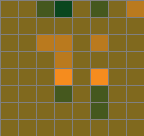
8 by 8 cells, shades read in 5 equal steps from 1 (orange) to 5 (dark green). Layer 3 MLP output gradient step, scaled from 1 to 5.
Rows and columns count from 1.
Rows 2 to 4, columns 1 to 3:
3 3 3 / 3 3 2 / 3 3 3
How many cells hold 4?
5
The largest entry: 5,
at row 1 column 4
